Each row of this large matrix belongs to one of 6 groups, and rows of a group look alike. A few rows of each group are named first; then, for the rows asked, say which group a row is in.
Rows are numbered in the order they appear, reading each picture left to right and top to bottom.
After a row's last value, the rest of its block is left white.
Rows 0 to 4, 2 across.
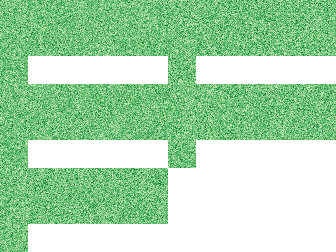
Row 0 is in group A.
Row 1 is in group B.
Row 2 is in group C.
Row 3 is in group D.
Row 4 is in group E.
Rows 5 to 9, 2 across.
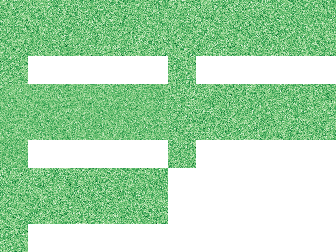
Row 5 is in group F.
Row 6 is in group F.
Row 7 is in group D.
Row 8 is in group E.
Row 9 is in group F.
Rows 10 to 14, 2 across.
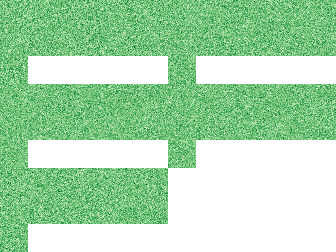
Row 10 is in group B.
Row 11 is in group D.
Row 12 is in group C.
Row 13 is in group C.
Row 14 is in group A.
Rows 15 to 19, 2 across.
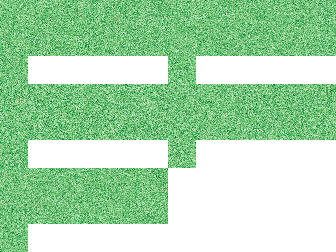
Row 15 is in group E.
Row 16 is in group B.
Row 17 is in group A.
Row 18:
F
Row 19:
C
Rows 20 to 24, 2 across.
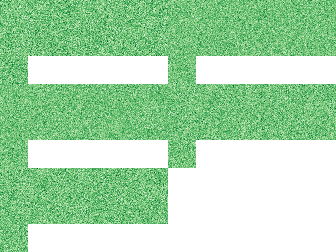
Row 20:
D
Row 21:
B
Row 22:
C
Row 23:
E
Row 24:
E
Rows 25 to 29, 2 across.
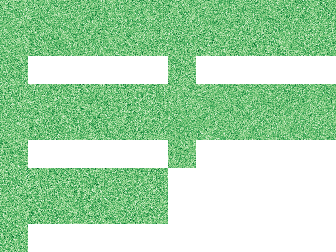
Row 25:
B
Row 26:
C
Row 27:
B
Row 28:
C
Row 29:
B
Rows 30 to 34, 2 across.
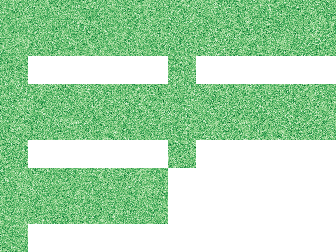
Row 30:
B
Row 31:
C
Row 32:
E
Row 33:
E
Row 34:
D
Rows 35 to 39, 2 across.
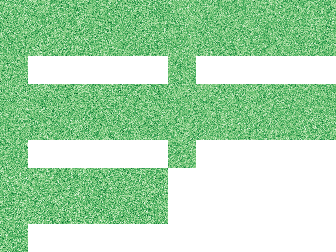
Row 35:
C
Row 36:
D
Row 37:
E
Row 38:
F
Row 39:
D
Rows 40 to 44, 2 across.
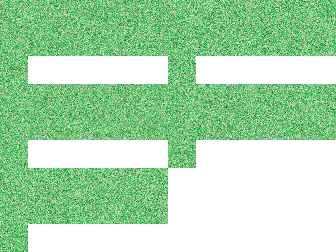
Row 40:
B
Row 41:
E
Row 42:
E
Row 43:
A
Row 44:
D
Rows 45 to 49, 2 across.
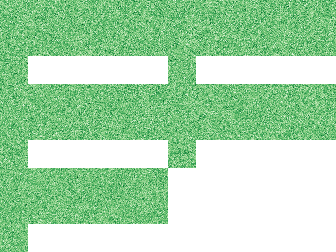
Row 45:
E
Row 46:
E
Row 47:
C
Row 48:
A
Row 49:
C
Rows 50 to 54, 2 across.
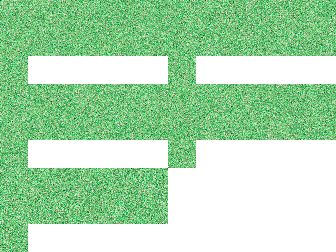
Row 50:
F
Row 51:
E
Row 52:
A
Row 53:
C
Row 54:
D
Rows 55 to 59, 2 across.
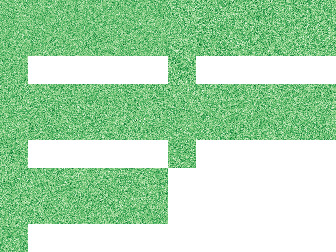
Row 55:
E
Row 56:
B
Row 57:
B
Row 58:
D
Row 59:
A
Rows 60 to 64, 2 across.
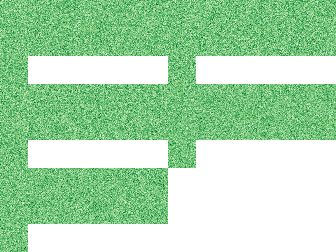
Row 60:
D
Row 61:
E
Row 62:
B
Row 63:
E
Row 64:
E
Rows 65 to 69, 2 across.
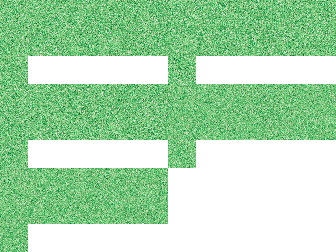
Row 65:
C
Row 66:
B
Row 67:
C
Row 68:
F
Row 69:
A
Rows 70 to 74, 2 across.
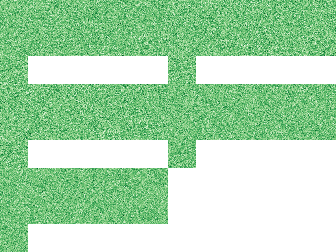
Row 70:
F
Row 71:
F
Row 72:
F
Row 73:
A
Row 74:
E
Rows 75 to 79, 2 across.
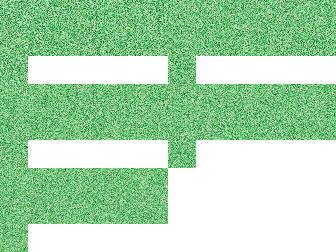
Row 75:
B
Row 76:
D
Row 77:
E
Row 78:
A
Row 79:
E
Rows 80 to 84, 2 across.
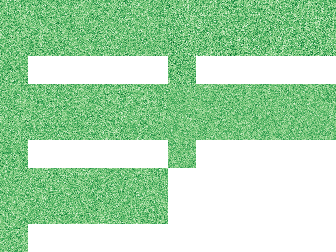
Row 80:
A
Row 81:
D
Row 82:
A
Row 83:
E
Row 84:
F
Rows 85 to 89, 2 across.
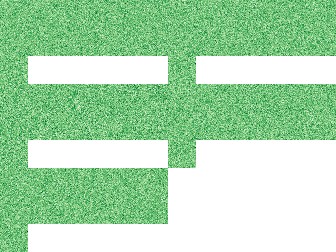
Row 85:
F
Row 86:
F
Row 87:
C
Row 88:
F
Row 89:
E
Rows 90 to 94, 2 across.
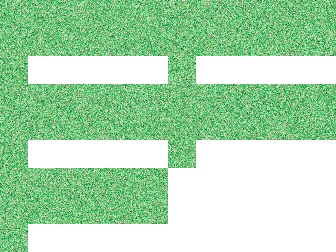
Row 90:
A
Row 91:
F
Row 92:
A
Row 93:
C
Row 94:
F
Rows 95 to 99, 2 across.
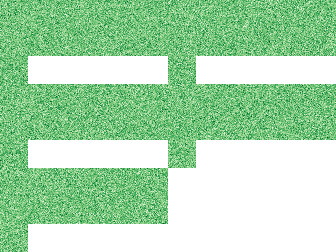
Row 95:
A
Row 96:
D
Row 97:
A
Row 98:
C
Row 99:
F
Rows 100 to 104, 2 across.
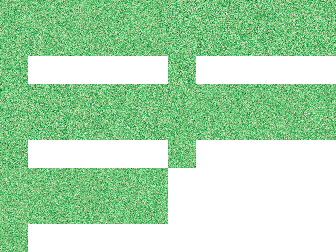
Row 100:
A
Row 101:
B
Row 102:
D
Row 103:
C
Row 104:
D
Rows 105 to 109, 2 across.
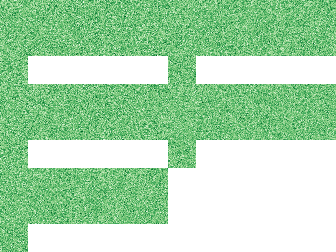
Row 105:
F
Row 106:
D
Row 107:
F
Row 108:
B
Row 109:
D
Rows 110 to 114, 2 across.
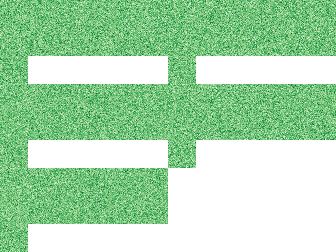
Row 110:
A
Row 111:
E
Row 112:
B
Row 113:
F
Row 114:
B
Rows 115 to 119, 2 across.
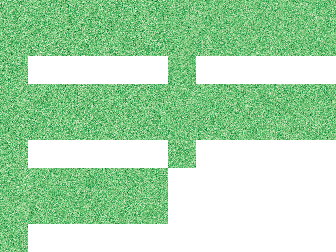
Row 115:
C
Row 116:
A
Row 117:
E
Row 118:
C
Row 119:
B
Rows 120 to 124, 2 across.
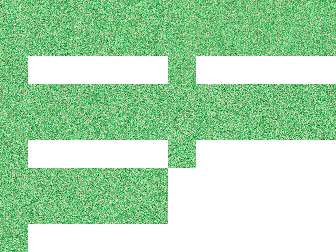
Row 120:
D
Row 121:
D
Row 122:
B
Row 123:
F
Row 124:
A
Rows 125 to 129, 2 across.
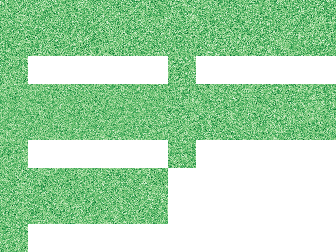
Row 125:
E
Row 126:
C
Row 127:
F
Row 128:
A
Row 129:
E
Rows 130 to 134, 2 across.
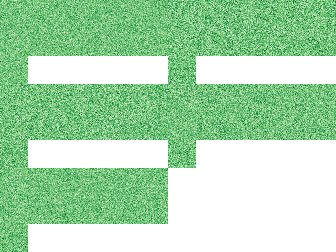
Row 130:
F
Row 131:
A
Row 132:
A
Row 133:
B
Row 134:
D
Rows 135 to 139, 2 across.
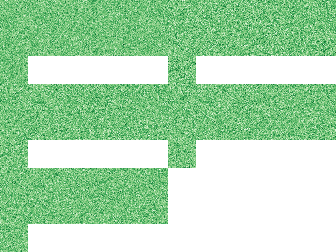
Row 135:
E
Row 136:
F
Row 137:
F
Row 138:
F
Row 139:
F
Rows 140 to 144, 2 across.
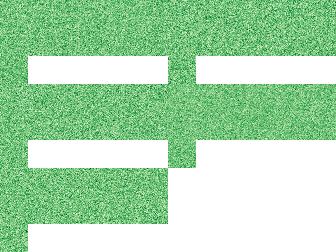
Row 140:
D
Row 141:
A
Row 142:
E
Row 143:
D
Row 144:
F
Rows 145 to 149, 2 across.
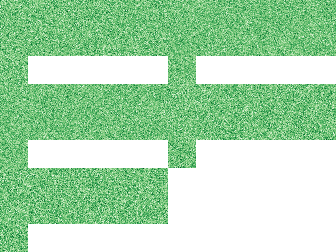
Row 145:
F
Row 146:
C
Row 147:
E
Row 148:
D
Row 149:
B
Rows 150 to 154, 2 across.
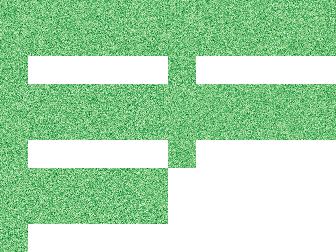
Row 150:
A
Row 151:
A
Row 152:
B
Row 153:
C
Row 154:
F
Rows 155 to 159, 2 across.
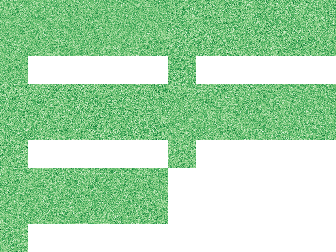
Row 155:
F
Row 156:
A
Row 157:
F
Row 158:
F
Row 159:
F
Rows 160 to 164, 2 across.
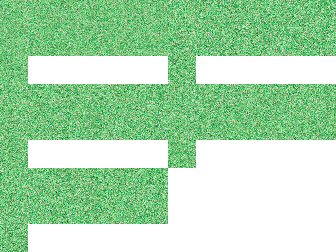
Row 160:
B
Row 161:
D
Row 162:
D
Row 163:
A
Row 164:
D
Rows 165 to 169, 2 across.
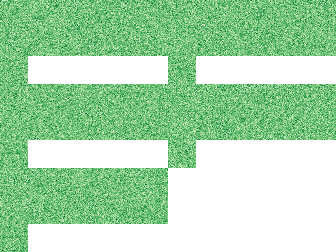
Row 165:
F
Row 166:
B
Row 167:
A
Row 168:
B
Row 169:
A
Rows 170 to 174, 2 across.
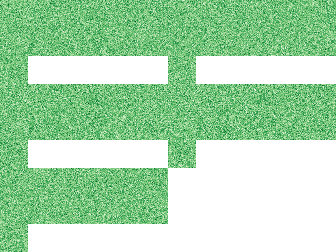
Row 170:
B
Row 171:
F
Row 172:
B
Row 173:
B
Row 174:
F
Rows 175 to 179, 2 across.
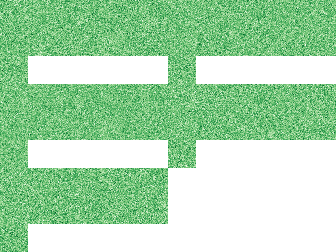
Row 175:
C
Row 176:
B
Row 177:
C
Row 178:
B
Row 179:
D
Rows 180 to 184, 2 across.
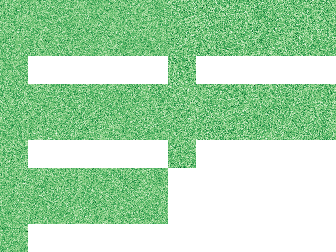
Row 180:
A
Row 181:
B
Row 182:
C
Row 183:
D
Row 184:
E
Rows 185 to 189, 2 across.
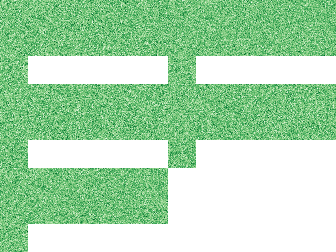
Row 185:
F
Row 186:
F
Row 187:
D
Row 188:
A
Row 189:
F
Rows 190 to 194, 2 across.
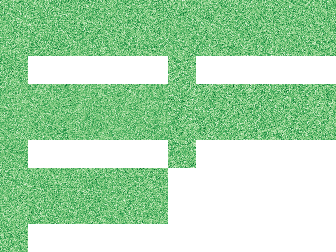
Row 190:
B
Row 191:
F
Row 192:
D
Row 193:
E
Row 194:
B
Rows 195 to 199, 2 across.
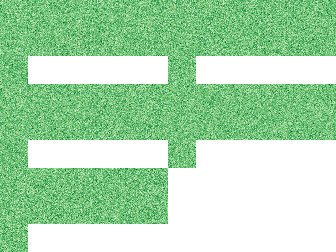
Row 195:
D
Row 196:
E
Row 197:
D
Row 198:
E
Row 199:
E
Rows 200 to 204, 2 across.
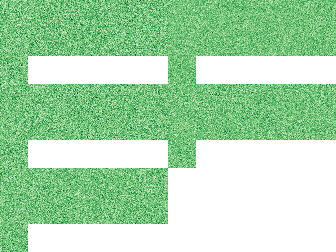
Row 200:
B
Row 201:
D
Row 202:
F
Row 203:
B
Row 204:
D
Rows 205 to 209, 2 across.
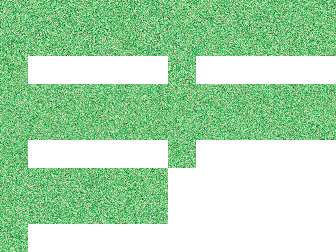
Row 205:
C
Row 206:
F
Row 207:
A
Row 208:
F
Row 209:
B
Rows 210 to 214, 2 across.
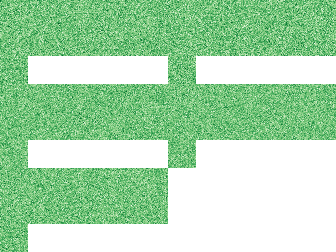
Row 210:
A
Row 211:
D
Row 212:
C
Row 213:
A
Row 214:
A
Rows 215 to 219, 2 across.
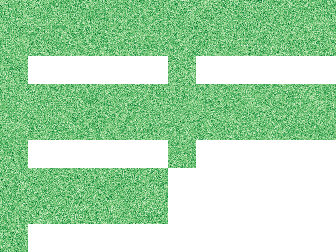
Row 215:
B
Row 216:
F
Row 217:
B
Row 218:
A
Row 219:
C
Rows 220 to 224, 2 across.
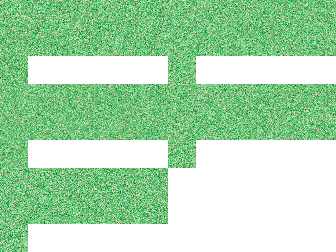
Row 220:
D
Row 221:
F
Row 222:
C
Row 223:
F
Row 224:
F
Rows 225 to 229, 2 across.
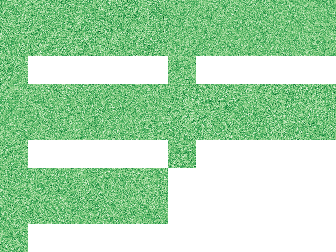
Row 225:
C
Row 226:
F
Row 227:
F
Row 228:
A
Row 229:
A
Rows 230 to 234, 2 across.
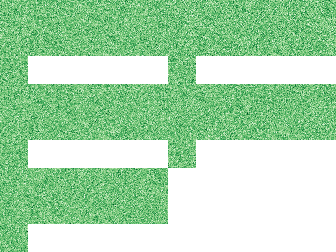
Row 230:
A
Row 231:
E
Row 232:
A
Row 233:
C
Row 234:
E
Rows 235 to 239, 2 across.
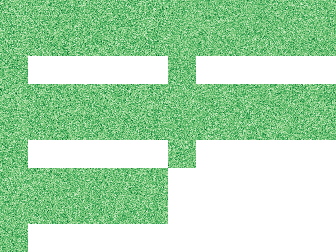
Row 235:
D
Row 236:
A
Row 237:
D
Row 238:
C
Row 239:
D
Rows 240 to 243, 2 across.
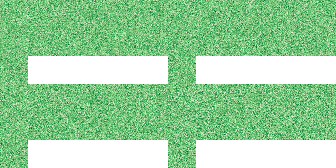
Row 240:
B
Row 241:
E
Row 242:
B
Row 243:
B
